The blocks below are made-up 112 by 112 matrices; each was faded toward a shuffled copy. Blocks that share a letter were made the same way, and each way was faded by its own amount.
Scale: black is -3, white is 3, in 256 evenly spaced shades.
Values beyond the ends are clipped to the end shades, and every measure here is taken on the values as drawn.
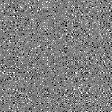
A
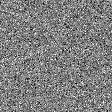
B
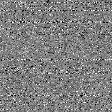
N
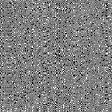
A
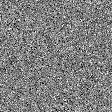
B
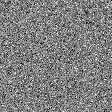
B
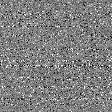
N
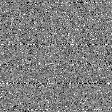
N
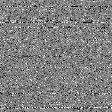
N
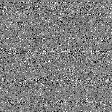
N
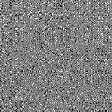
A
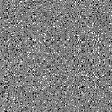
A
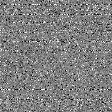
N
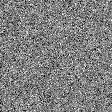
B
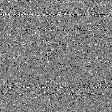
N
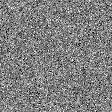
B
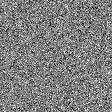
B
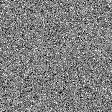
B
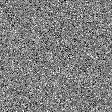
B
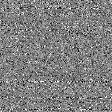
N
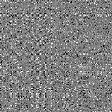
A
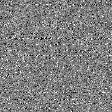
N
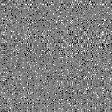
A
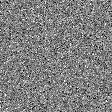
B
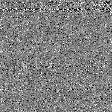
N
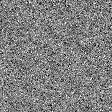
B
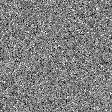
B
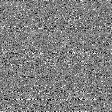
N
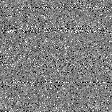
N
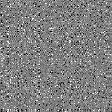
A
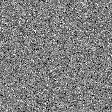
B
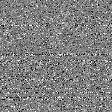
N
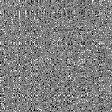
A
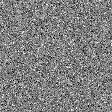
B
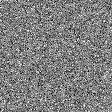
B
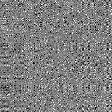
A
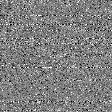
N
